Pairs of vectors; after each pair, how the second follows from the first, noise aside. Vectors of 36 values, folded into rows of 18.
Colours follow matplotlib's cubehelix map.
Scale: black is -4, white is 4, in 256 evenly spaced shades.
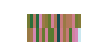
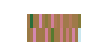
partly zeroed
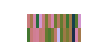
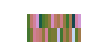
sign-scrambled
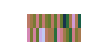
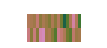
shrunk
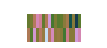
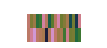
sign-scrambled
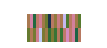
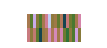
negated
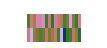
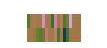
partly zeroed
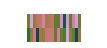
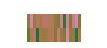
shrunk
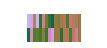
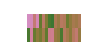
shrunk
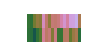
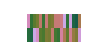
sign-scrambled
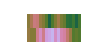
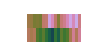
negated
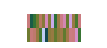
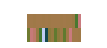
partly zeroed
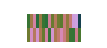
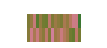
shrunk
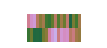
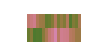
shrunk
